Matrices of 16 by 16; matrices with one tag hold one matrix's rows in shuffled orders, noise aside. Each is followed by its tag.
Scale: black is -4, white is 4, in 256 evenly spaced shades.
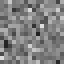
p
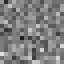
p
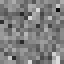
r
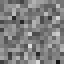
r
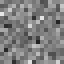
p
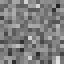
r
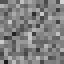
p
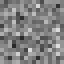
r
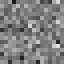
r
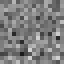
r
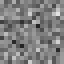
r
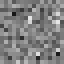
r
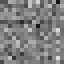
r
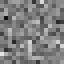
p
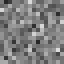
p
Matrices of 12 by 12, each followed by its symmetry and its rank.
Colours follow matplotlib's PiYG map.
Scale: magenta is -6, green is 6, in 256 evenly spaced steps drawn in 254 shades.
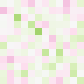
neither, full rank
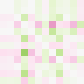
antisymmetric, rank two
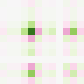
symmetric, rank one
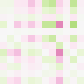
neither, rank two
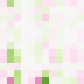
neither, rank two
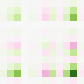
symmetric, rank one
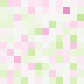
neither, full rank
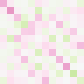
symmetric, full rank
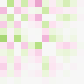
antisymmetric, rank two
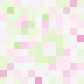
symmetric, full rank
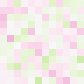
neither, full rank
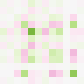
symmetric, rank two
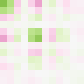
symmetric, rank two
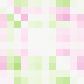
antisymmetric, rank two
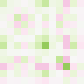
symmetric, rank two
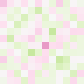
symmetric, full rank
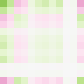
symmetric, rank one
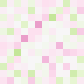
symmetric, full rank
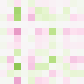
neither, rank two
